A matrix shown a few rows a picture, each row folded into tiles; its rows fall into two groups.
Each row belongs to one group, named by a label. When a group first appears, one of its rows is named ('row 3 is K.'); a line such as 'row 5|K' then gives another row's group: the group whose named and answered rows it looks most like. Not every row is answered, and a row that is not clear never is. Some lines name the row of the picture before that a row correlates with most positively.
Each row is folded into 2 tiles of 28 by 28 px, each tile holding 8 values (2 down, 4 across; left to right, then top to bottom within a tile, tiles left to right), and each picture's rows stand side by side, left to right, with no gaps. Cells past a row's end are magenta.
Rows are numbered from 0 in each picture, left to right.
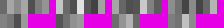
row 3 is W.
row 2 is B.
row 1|W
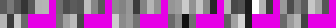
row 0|W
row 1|B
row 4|B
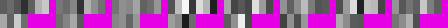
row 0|W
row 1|B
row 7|B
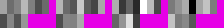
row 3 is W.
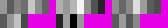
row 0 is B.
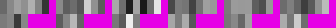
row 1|B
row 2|W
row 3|W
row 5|W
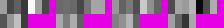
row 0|B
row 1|W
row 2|B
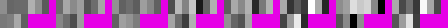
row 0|B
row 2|B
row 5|B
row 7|B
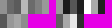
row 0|W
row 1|B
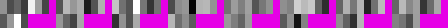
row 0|B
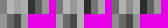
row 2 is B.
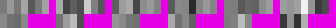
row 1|B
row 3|W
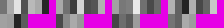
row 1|W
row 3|W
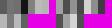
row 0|W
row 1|B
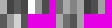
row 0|B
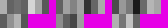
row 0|B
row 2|W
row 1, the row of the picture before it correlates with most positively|1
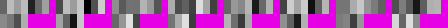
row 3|B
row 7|W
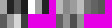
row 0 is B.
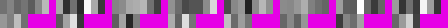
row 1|B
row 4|W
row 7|B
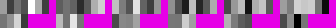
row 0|B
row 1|W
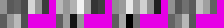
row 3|B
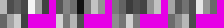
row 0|B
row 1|W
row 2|W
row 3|B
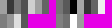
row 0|B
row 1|W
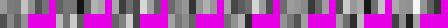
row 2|B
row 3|W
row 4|B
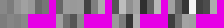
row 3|W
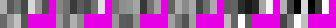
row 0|B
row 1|W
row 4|W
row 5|W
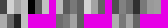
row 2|W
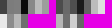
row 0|W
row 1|W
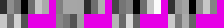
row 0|W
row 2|W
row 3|W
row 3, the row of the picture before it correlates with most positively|0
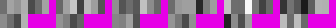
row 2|B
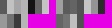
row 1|B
